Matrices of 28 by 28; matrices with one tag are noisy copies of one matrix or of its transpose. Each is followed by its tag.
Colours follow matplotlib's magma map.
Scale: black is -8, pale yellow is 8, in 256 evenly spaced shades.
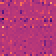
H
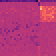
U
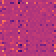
H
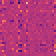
H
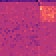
U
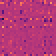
H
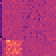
U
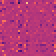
H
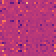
H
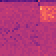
U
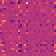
H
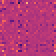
H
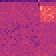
U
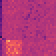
U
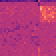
U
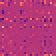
H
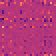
H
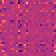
H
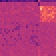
U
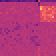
U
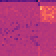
U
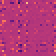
H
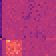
U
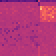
U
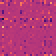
H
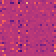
H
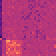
U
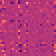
H
